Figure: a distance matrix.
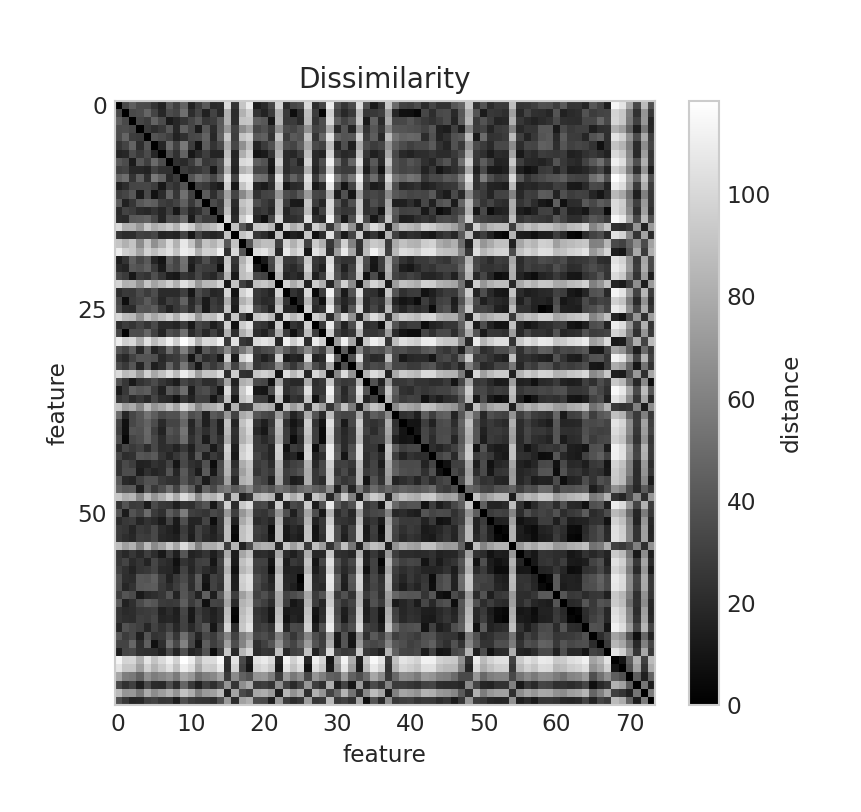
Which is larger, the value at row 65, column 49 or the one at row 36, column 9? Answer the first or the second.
the first
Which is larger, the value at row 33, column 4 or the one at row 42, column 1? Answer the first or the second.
the first
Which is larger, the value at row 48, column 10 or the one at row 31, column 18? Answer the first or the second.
the second
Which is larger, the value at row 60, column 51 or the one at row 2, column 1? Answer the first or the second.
the second
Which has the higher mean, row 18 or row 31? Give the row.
18
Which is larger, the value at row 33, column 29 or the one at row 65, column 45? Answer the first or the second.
the second
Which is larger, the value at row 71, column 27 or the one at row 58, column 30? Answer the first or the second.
the second
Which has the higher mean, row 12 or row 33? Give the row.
33
